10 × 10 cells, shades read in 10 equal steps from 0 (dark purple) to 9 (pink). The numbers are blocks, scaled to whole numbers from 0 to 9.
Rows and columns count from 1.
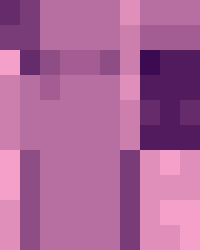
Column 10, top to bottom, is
6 5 1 1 2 1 8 8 9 9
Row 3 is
9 2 4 5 5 4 7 0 1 1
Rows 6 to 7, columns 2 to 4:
6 6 6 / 4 6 6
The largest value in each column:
9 6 6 6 6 6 8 8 9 9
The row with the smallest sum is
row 3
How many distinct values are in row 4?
5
